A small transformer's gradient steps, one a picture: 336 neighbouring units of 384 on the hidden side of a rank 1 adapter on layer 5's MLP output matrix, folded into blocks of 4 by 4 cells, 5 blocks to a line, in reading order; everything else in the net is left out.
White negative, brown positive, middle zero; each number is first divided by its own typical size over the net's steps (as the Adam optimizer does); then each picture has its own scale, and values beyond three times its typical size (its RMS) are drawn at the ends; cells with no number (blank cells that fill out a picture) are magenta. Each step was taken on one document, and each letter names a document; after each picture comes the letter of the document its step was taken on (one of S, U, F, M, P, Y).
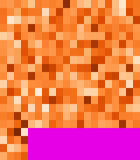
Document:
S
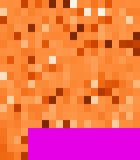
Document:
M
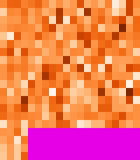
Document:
S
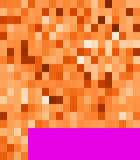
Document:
S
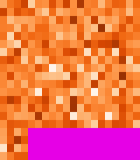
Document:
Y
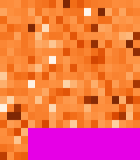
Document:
M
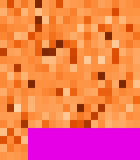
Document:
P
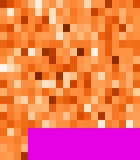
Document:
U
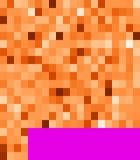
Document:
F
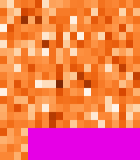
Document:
U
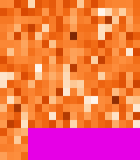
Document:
M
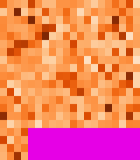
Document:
Y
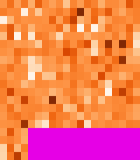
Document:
F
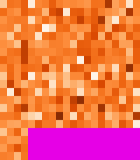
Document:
Y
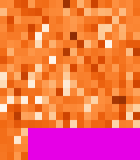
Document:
M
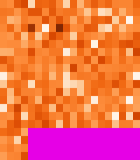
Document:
M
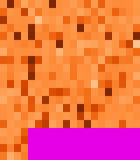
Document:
F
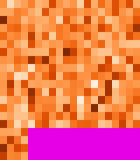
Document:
Y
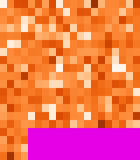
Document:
U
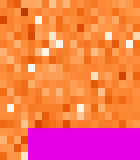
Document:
F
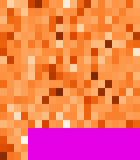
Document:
F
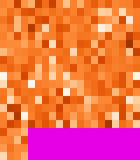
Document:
M
